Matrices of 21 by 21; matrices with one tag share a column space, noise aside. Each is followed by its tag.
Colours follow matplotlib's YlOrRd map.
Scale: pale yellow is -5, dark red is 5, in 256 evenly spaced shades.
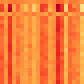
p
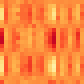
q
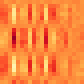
q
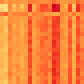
p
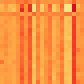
p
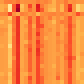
p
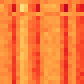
p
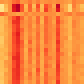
p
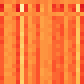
p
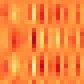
q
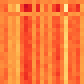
p
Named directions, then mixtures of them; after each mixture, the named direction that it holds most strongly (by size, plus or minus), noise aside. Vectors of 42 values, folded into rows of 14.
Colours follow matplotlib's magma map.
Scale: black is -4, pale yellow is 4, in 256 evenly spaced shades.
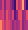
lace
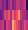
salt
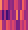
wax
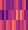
wax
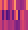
wax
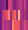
salt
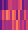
wax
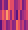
wax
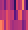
lace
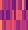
wax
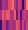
wax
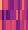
wax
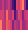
lace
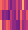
wax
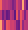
wax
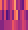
lace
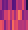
salt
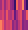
lace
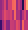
lace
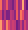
wax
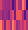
wax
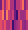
lace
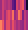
lace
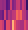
salt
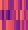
wax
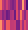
wax
